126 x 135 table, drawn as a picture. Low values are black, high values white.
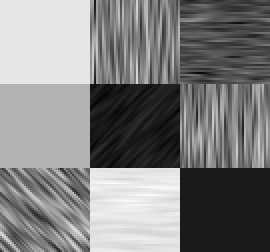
It is made of 3 by 3 panels. Panel 1,1: very high, flat. Panel 1,2: middling, streaked downward, strong in contrast. Panel 1,3: low, streaked across. Panel 2,1: high, flat. Panel 2,2: very low, slanting up to the right, faint in contrast. Panel 2,3: middling, streaked downward, strong in contrast. Panel 3,1: middling, slanting down to the right, strong in contrast. Panel 3,2: very high, streaked across, faint in contrast. Panel 3,3: very low, flat.
